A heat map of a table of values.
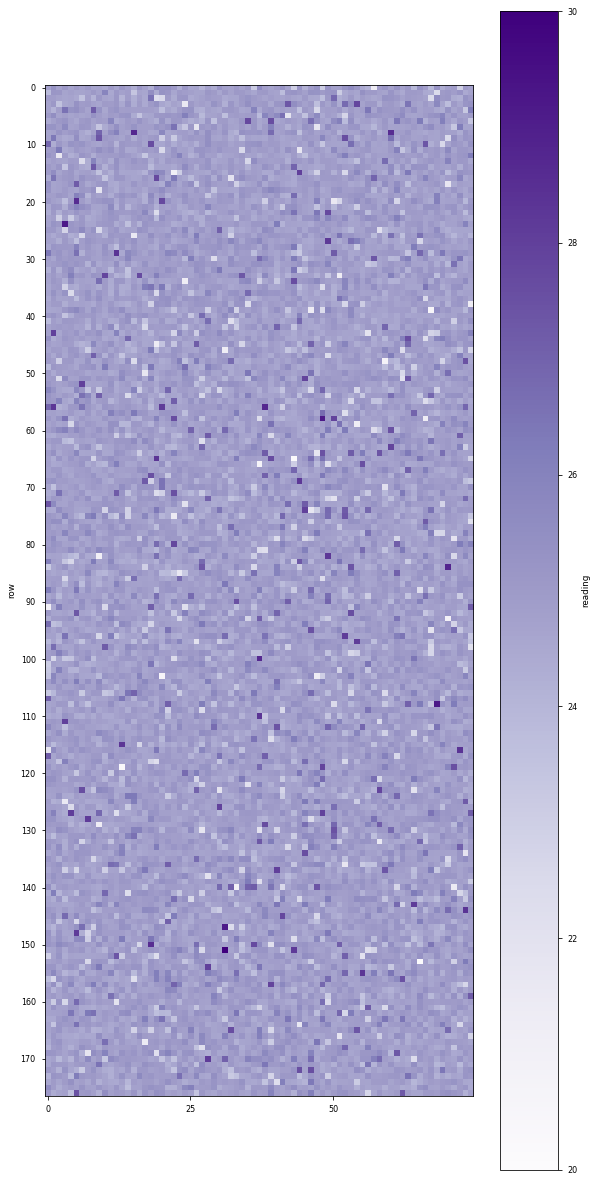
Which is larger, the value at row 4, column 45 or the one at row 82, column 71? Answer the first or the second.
the first
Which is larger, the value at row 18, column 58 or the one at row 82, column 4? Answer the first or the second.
the first
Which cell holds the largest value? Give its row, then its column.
151, 31
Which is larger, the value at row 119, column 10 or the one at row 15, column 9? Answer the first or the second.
the first
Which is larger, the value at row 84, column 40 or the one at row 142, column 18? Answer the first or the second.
the first
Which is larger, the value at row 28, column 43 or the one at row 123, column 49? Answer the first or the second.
the first
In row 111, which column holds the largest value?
3
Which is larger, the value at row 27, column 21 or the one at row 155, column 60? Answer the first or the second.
the second
